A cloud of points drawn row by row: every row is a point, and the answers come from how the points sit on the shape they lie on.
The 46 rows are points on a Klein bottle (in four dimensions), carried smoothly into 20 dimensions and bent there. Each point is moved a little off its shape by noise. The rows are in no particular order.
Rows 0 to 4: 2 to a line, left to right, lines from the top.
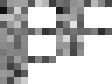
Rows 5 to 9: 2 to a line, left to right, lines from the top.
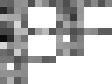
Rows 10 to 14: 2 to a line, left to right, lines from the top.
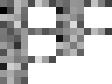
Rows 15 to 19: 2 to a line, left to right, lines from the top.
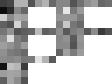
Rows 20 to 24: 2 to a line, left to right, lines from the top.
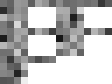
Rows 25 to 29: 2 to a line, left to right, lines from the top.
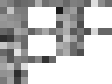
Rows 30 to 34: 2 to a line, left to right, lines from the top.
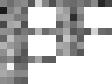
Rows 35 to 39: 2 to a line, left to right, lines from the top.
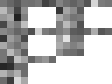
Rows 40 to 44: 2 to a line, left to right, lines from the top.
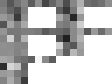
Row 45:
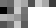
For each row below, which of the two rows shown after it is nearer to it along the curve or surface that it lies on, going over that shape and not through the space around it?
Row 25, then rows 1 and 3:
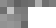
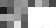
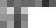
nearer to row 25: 3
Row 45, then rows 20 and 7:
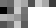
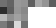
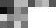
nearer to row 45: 7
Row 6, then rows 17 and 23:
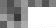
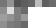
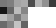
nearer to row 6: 17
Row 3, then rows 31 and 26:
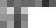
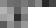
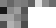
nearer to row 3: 31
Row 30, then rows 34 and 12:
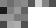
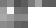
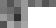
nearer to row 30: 34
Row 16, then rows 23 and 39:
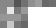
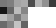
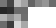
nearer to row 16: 23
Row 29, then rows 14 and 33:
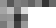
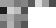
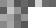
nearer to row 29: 33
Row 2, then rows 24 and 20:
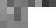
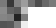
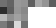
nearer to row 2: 24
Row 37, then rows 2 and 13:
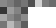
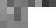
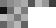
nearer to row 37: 13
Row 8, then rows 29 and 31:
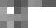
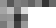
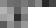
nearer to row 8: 29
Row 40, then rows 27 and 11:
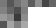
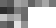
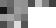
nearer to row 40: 27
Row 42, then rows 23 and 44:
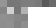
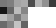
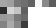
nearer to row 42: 44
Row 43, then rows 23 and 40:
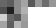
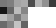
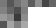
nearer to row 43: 40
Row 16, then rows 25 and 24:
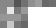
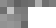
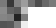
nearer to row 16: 25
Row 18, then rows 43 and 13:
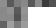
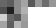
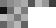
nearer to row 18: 43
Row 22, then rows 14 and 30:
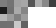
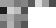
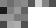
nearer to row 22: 30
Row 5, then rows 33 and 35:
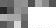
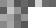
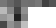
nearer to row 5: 33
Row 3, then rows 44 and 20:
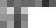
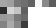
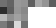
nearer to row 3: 44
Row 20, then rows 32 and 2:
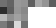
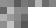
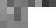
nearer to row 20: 32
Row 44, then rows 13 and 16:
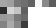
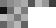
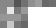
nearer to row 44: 16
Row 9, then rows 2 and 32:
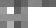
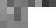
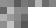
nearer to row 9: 32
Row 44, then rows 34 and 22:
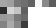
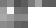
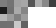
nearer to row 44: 34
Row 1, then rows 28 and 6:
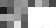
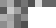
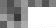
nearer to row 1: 28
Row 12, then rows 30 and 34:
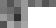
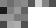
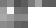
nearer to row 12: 34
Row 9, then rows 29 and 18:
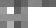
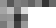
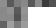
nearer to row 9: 29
